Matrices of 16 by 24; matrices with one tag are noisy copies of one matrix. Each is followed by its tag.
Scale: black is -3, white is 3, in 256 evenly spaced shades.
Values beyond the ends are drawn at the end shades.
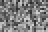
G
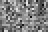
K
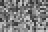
G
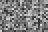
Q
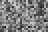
K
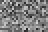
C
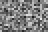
Q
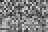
C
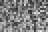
G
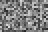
Q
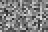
Q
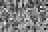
G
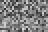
C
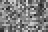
K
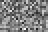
C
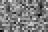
K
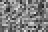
K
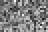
G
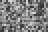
K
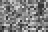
K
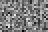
Q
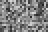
K
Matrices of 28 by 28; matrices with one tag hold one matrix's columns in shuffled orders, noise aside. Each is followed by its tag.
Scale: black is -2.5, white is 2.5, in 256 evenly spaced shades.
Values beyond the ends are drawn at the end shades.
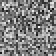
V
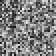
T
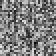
T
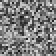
V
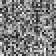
T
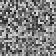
V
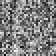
T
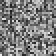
T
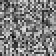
T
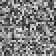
V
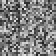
T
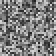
T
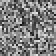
V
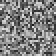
V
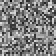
V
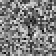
V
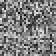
V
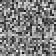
V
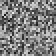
V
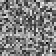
V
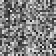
T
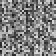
T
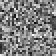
V
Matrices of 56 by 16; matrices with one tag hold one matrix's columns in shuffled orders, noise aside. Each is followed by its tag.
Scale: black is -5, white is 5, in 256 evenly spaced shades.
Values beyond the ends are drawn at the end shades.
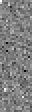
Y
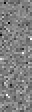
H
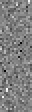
Y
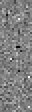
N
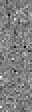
N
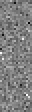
H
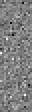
H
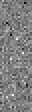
H
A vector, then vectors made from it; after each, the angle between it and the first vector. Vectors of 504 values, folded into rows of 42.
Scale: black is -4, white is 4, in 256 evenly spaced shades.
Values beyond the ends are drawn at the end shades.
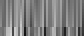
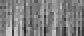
nearly parallel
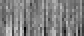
nearly parallel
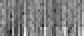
nearly opposite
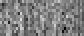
partly aligned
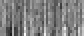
nearly opposite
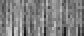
nearly parallel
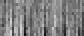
nearly parallel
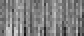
nearly parallel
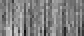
nearly parallel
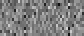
orthogonal
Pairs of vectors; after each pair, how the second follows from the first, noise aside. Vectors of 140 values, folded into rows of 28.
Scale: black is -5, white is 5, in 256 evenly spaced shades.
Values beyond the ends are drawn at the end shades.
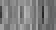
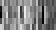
scaled up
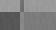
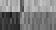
scaled up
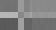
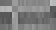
wrapped around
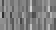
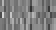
negated
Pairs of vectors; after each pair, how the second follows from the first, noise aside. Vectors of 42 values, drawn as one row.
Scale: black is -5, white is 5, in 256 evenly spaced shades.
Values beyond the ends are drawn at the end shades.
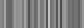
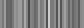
copied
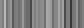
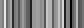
scaled up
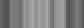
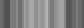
copied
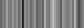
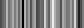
scaled up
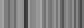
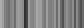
copied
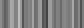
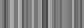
copied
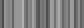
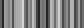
scaled up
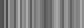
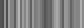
copied
